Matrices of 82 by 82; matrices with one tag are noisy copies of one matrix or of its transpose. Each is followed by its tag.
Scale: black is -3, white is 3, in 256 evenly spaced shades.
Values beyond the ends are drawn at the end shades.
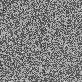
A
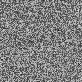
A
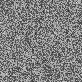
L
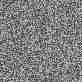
A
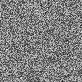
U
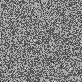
U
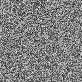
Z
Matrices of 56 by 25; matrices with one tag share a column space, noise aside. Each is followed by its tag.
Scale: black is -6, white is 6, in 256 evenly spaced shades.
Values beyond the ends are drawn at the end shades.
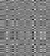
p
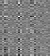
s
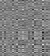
p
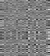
p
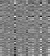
s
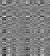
s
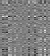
s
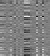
s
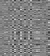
p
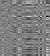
s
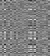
p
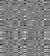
p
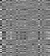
p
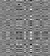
p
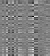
s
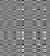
p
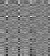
s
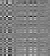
s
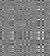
p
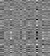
p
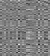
p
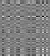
s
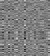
p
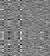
p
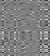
p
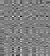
s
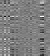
s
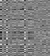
p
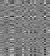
s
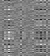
p
